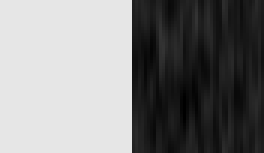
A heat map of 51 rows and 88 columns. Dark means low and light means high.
It is made of 1 by 2 panels. Panel 1,1: very high, flat. Panel 1,2: very low, streaked downward, faint in contrast.
